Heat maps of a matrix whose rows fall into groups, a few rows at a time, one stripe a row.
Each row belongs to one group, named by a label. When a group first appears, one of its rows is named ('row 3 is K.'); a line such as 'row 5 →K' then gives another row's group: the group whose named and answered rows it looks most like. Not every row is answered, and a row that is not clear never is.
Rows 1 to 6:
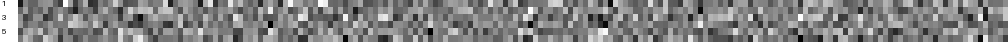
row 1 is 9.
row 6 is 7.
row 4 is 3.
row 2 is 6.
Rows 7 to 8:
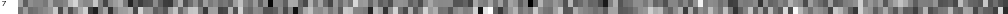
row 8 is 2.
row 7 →3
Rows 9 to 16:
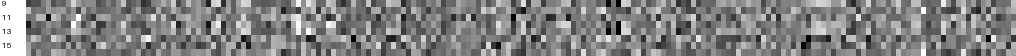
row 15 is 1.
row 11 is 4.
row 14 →7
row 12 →9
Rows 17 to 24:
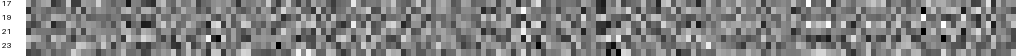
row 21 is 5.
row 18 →5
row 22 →7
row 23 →3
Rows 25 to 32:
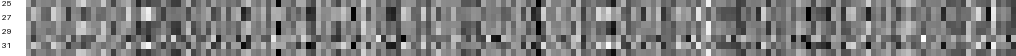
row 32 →3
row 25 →3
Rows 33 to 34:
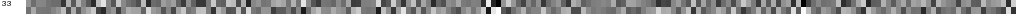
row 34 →2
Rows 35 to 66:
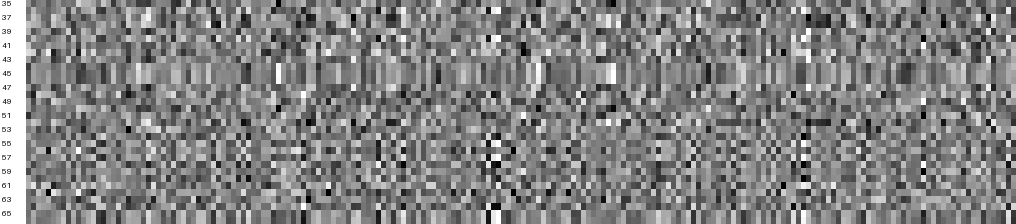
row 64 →1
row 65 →2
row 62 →4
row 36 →2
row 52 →7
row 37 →7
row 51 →5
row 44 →6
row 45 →6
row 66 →2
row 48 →1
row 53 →6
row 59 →5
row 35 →3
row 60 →1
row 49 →4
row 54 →1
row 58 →1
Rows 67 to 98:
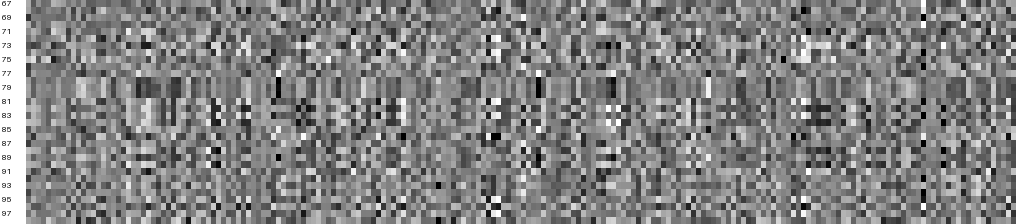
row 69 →5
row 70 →4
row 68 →1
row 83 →2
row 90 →7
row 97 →2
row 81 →2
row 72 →2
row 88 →7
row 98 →6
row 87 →5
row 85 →6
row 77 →6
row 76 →5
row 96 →1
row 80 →3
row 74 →2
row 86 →1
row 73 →9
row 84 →7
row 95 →2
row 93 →6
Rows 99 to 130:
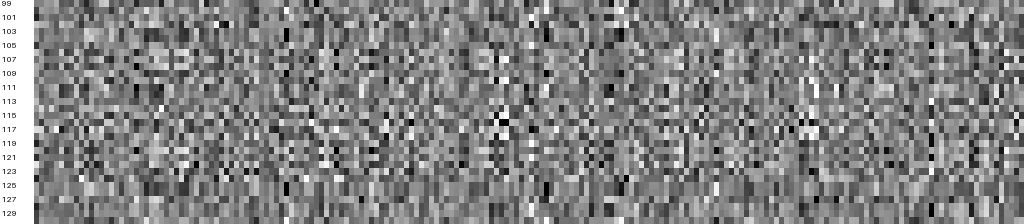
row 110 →2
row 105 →5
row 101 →5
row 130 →6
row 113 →4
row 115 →2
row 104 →3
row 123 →1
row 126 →3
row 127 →7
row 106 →6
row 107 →2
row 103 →3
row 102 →7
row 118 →2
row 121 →5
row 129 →5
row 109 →3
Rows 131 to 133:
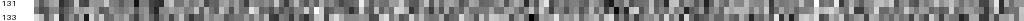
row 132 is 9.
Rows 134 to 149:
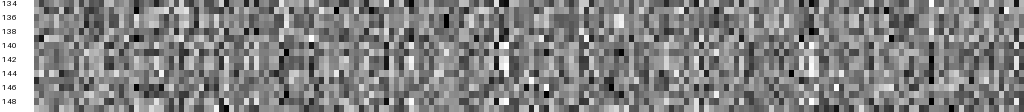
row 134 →1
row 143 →2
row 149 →7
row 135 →6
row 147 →3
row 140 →2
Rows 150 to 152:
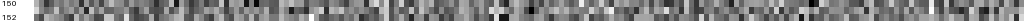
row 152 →1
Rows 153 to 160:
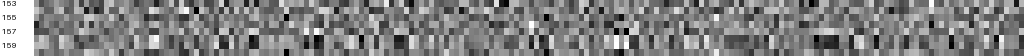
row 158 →7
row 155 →3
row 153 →1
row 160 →3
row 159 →7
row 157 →9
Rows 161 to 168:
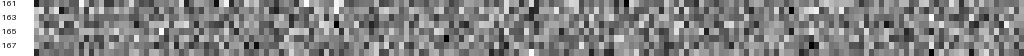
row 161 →9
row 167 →1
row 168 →5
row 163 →4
